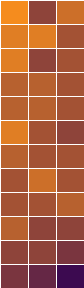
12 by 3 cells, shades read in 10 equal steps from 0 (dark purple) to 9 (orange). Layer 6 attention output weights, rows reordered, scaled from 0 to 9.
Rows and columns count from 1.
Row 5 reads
6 6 5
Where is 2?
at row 12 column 2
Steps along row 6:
down down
